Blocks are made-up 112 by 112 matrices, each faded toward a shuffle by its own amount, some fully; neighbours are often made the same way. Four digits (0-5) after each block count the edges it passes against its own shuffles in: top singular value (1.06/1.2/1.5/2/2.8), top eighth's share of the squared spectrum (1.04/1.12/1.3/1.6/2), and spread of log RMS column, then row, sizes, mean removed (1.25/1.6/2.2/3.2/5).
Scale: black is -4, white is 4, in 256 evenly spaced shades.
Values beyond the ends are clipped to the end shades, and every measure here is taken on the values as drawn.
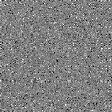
4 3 1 2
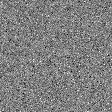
0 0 0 0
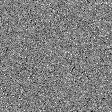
0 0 0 0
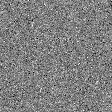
0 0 0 0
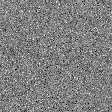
0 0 0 0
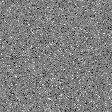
1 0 0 0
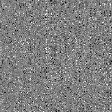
4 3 2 1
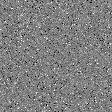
0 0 0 0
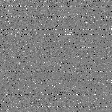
2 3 1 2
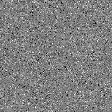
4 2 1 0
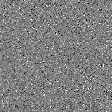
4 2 1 0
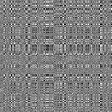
5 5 4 4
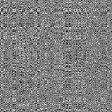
5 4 3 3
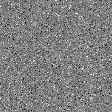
3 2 0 0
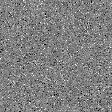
3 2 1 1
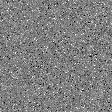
0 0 0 0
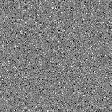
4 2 1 1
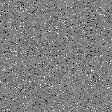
3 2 1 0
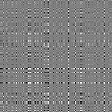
5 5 4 4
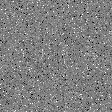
2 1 0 0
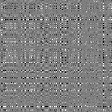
5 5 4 4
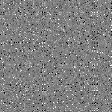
4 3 2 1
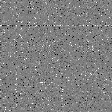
4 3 1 1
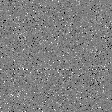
3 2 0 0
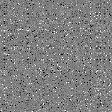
4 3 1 1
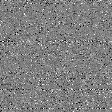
2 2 0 3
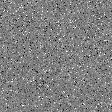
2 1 0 0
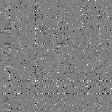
4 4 2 2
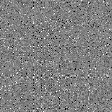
4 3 2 2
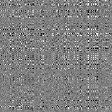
5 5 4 4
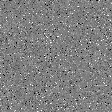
2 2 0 0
